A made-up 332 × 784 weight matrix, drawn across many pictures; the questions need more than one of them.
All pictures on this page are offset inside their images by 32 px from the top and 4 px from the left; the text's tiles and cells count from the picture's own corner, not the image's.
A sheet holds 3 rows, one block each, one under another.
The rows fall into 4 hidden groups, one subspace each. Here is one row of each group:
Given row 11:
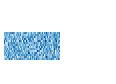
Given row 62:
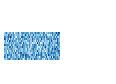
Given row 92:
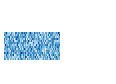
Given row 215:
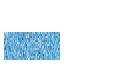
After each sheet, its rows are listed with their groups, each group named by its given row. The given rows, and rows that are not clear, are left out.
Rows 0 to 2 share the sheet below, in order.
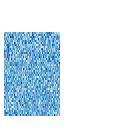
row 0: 11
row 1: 215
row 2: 92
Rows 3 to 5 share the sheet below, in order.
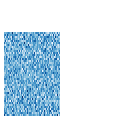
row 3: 92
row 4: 11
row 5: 11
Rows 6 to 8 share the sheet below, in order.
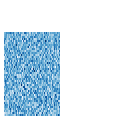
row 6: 11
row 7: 62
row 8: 11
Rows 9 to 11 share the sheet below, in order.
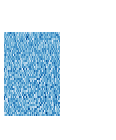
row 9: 92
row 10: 11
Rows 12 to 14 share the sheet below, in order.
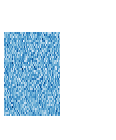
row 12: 215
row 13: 11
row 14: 92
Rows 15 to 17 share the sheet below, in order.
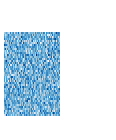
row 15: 62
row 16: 92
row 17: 92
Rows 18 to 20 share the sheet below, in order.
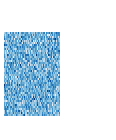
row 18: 62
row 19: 11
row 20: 62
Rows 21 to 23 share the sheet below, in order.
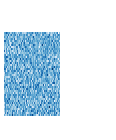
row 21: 92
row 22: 92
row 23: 215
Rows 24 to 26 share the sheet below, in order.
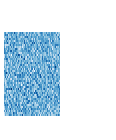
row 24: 62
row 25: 62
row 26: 11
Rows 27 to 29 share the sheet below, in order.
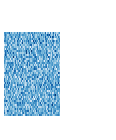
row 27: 62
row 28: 11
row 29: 62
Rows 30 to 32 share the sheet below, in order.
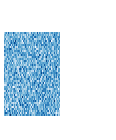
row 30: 11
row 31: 11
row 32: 92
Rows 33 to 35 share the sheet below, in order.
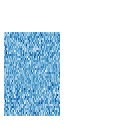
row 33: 215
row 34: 11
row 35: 92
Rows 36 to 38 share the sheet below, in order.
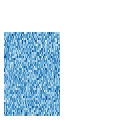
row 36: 11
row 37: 11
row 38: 215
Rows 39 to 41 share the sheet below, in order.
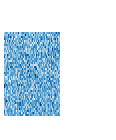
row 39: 62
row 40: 11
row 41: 62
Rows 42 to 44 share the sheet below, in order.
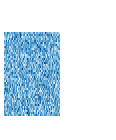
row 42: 62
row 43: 92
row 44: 215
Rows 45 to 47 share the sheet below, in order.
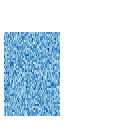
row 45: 62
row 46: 11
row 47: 215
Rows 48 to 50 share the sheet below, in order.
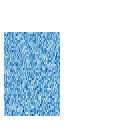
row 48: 92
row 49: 215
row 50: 215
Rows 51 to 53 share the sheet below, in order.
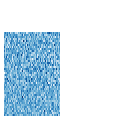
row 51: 215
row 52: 62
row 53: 11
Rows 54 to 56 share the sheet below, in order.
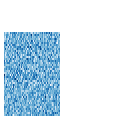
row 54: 62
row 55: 215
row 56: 11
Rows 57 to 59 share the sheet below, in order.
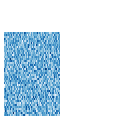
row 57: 11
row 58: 11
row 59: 62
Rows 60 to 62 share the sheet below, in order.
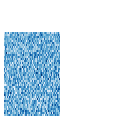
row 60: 215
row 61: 11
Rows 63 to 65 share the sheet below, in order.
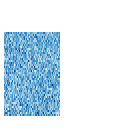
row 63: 11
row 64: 11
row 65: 92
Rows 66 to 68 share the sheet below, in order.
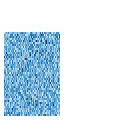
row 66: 215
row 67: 11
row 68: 11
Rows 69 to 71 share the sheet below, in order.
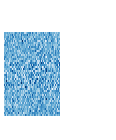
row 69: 11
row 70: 215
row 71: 215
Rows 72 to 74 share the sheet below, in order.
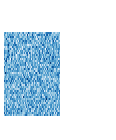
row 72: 11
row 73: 92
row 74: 215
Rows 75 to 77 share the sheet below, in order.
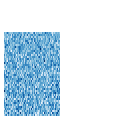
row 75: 62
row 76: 92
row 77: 92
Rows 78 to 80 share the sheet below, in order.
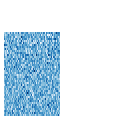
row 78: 62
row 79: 62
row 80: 92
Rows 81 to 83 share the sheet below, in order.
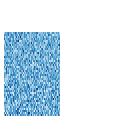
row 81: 11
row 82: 11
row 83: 11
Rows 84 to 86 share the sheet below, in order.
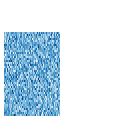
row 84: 62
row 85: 11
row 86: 11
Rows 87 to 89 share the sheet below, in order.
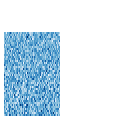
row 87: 92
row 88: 215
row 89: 92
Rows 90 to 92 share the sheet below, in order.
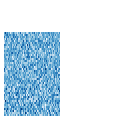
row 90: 215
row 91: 11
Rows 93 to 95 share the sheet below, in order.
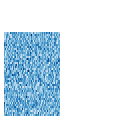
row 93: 62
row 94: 92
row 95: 215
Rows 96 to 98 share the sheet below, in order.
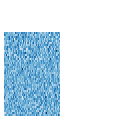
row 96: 92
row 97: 11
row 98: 11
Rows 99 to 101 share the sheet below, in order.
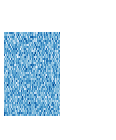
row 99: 11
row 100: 11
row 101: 11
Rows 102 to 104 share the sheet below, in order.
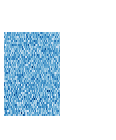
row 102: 92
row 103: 62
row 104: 62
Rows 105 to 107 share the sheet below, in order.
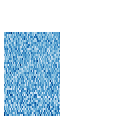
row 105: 11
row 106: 11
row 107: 11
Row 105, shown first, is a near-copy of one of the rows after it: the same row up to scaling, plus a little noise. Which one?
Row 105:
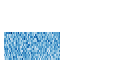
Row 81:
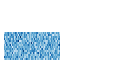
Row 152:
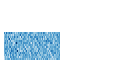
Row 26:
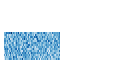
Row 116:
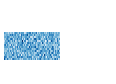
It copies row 26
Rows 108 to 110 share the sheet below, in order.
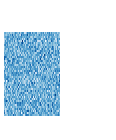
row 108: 11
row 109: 92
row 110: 62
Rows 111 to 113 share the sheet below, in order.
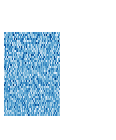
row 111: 215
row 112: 62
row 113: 215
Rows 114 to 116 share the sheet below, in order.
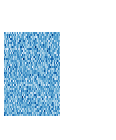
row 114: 11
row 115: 62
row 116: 11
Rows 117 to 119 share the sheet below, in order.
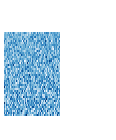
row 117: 11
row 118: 11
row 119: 215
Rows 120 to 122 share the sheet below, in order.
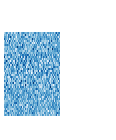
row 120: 62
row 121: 92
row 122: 92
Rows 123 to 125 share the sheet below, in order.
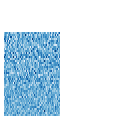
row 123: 62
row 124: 92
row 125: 11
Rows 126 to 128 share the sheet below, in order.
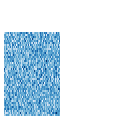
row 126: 215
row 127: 11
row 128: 92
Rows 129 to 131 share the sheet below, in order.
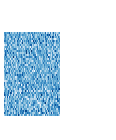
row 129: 62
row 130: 62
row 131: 62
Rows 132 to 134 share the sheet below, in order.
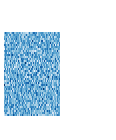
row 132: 215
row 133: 62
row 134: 11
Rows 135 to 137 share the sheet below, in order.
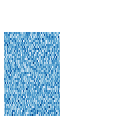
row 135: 215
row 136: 11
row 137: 215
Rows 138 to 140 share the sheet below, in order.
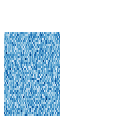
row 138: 215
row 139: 11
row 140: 215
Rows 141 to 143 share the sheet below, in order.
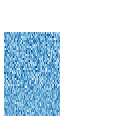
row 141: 62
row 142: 215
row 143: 62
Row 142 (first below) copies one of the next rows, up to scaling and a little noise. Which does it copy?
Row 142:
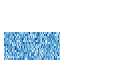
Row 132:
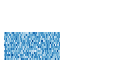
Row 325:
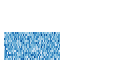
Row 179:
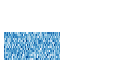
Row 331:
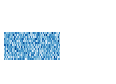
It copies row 331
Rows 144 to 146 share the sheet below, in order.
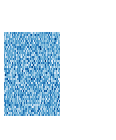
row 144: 62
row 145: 62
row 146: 215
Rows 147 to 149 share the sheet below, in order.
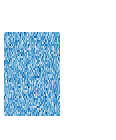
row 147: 11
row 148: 215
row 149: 11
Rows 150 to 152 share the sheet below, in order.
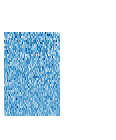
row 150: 62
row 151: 215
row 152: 11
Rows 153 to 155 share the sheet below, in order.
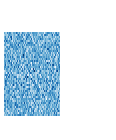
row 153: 92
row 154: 62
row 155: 215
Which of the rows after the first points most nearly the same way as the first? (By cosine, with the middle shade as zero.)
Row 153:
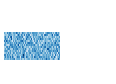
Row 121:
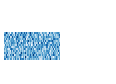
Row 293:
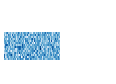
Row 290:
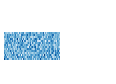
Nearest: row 290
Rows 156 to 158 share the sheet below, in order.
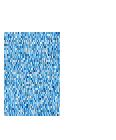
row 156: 62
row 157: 62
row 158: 92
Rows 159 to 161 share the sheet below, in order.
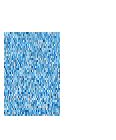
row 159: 215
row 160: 11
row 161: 62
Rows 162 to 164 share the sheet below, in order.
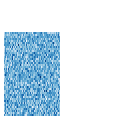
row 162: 215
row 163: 62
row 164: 215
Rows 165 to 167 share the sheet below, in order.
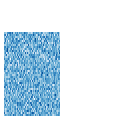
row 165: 92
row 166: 92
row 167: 62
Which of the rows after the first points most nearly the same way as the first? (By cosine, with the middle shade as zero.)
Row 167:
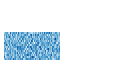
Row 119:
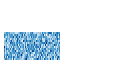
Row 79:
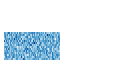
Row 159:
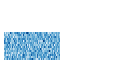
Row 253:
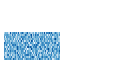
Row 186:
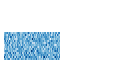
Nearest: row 253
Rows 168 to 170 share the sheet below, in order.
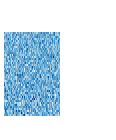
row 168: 92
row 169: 62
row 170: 62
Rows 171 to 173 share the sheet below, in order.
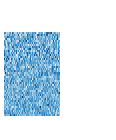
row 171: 11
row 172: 92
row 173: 92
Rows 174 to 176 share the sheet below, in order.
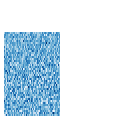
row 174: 215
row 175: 215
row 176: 92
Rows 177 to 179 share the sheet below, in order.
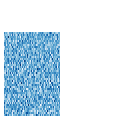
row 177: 11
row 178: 11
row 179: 215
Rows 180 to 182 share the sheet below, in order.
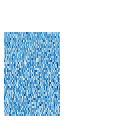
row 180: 215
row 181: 11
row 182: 11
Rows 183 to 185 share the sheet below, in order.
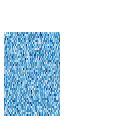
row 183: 215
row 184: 215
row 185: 62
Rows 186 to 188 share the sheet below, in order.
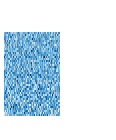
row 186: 62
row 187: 62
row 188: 11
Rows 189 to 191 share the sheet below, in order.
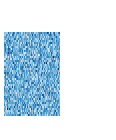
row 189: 92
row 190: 215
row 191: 215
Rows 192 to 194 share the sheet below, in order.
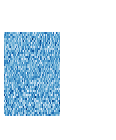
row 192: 215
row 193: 215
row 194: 11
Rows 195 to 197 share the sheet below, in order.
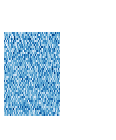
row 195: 11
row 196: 92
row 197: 92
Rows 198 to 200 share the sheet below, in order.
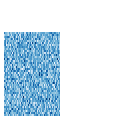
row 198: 11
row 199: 92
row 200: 215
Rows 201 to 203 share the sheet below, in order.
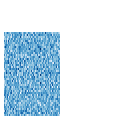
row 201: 62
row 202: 11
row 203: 62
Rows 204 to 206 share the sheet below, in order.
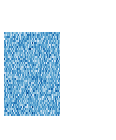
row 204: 11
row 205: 215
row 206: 92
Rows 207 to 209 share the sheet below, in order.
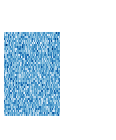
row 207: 62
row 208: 62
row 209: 92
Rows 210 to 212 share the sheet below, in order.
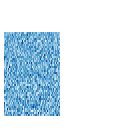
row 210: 11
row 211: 62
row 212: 215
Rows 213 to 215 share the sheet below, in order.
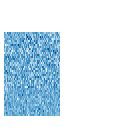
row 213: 92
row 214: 215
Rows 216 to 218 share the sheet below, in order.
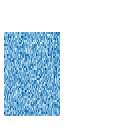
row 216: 62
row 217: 11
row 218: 62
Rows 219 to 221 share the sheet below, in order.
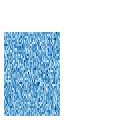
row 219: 62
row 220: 92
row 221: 11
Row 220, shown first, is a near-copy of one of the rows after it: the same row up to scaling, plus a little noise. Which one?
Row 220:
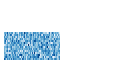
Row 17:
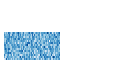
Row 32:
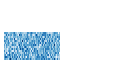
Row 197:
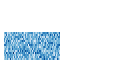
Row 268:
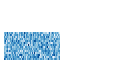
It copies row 268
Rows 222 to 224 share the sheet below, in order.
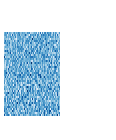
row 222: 62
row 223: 62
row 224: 11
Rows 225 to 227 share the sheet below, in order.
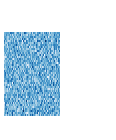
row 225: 11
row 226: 92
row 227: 215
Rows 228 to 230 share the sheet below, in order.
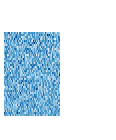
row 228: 62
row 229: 11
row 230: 11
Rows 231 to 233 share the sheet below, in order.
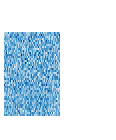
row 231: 215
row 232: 62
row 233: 62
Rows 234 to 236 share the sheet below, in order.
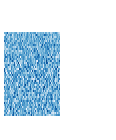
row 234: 92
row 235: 11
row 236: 11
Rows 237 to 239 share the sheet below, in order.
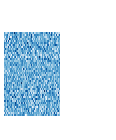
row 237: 62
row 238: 215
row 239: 215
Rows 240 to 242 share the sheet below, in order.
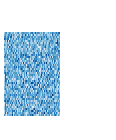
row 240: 62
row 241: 215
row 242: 215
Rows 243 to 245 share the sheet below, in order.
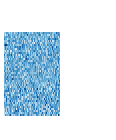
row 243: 62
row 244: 92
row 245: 11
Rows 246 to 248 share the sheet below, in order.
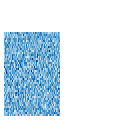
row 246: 215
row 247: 11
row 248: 92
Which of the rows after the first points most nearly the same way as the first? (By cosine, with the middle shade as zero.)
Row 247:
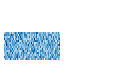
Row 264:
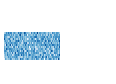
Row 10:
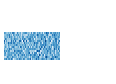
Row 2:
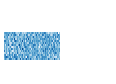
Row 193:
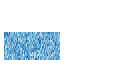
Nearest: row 264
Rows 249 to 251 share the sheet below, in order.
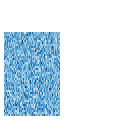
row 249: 11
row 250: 215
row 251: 11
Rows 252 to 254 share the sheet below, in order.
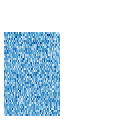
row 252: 62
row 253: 62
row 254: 11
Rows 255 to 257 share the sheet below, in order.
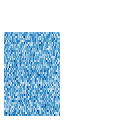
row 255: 92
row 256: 62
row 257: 92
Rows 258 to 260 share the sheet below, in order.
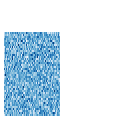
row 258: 215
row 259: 62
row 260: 92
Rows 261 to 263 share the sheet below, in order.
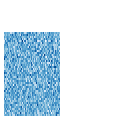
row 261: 11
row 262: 62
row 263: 92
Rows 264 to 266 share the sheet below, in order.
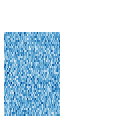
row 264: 11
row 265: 62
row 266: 11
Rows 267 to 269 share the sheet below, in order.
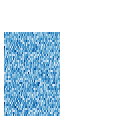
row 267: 215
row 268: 92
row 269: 215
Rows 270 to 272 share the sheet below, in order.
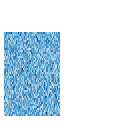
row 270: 11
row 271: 11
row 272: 11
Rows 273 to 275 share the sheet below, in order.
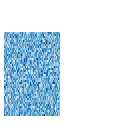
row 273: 215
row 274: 92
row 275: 11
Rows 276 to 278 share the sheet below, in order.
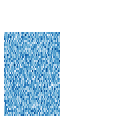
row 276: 62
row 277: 11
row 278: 215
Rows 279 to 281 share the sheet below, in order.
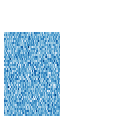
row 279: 11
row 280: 11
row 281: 62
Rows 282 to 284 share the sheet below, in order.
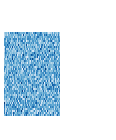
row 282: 215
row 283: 11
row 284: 215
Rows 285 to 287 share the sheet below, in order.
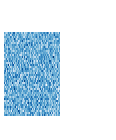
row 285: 92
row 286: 11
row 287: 62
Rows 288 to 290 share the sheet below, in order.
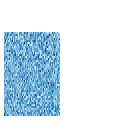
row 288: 92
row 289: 92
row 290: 11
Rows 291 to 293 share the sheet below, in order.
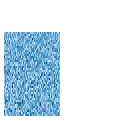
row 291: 62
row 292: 215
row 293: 62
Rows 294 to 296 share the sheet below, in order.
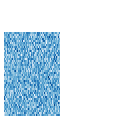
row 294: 215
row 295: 92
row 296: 11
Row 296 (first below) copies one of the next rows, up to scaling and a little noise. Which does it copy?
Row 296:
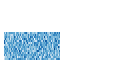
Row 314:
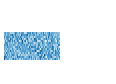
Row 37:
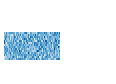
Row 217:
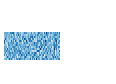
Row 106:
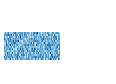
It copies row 37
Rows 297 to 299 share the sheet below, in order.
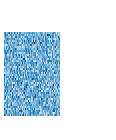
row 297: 62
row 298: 215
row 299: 92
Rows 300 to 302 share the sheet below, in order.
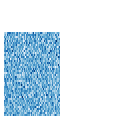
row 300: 92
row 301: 62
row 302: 11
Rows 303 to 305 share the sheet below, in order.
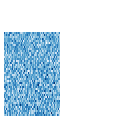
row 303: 215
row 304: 92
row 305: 92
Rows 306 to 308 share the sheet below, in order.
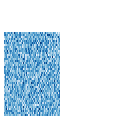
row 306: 62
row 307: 215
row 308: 215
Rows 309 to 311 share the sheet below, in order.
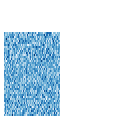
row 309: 11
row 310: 92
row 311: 215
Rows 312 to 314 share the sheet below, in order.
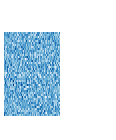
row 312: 215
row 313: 62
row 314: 11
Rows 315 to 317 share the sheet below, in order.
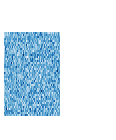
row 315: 215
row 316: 62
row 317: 215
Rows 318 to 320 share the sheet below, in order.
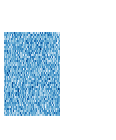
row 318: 62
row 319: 215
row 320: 92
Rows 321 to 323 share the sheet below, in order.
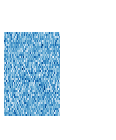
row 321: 92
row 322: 92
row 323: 92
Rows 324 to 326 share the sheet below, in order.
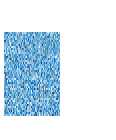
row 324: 92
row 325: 215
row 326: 62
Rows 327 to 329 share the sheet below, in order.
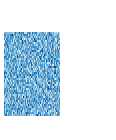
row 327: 11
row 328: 62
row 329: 215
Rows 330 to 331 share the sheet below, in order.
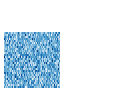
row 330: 62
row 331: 215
